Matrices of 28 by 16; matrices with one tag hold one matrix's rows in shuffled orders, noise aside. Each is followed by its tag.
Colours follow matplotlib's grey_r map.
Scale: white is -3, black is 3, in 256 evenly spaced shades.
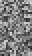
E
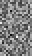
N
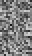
E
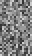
N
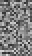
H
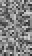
E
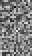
H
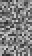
H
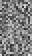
N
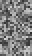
E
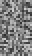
E
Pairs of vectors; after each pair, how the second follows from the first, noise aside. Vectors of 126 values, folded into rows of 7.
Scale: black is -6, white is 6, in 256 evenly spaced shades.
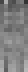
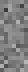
shuffled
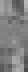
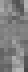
copied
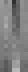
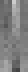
negated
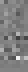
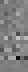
negated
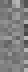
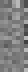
copied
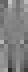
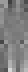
negated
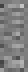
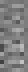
wrapped around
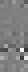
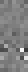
copied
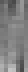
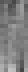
copied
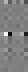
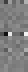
negated
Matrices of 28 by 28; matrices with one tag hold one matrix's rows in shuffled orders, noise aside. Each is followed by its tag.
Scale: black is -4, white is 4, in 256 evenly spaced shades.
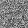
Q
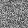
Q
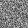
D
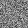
D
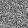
D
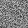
D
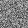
D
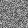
D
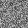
D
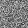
Q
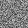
D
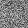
Q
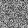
Q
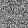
Q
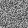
D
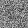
Q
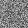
Q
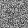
Q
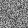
D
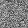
Q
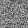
Q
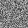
D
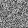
D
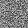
Q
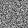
D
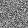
D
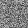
Q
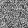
Q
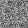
Q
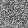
Q
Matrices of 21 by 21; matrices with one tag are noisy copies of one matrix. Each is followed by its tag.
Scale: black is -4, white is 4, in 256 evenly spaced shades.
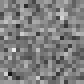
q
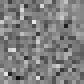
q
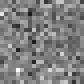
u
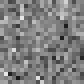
q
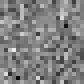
q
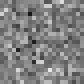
u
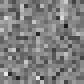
q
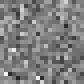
q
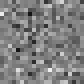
u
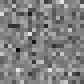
u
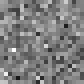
q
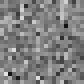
q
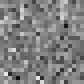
q
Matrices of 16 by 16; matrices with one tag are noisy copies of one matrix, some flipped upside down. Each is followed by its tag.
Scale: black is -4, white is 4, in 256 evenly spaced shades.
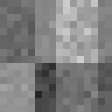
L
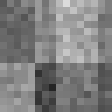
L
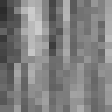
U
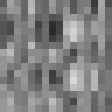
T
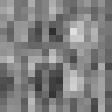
T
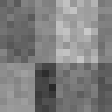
L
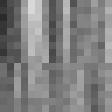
U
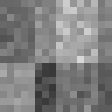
L
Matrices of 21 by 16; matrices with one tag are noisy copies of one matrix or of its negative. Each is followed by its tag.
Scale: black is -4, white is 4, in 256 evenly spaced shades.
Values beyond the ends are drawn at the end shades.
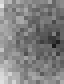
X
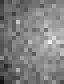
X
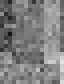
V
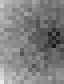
X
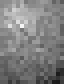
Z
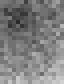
Z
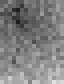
Z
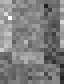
V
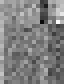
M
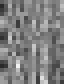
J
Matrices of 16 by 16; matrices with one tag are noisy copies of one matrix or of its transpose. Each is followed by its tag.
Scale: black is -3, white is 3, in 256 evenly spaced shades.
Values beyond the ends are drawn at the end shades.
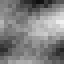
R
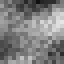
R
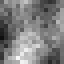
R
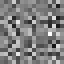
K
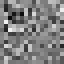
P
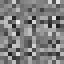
K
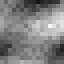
R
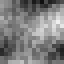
R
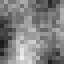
R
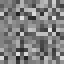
K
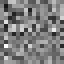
P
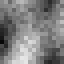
R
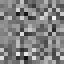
K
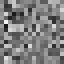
P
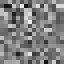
P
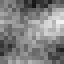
R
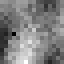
R
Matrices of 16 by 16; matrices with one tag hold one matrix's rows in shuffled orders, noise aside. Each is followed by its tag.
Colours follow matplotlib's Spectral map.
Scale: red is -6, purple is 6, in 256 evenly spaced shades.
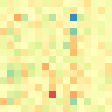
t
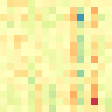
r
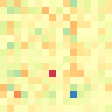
t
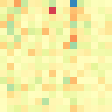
t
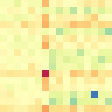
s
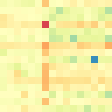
s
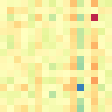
r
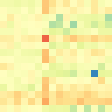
s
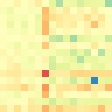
s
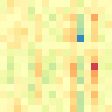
r
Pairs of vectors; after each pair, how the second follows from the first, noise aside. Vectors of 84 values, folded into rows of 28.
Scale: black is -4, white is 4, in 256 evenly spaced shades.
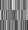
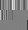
partly zeroed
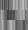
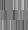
partly zeroed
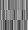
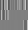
partly zeroed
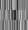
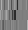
partly zeroed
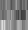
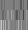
partly zeroed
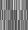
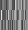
shuffled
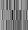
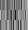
reversed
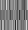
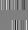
partly zeroed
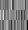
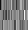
reversed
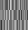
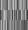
shuffled
